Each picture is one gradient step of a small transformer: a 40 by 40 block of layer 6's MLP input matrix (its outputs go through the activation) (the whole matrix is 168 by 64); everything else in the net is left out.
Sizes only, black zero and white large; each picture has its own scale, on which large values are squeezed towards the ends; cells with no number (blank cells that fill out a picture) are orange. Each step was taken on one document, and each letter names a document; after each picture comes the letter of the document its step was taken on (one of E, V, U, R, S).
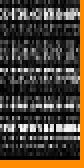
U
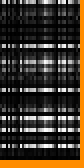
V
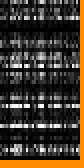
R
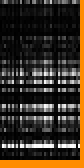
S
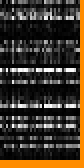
U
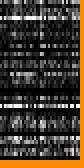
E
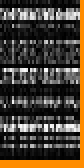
U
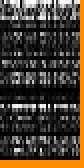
E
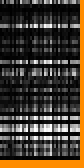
S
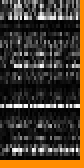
R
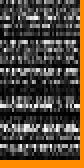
U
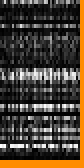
S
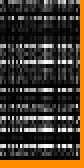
V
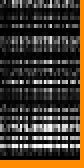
S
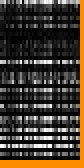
S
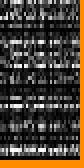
R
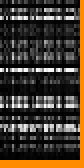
U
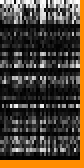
E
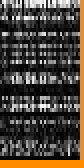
E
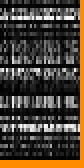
U
